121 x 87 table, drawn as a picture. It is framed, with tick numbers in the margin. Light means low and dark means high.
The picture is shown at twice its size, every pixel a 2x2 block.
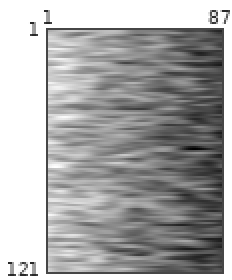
Average level on the scale: 50%. Grain: streaks across. Slope: up to the right.
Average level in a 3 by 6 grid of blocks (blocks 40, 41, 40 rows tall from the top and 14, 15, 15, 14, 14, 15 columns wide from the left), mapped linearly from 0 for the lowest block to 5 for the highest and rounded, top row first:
0 1 2 3 4 5
1 2 2 3 4 5
0 1 2 3 4 5
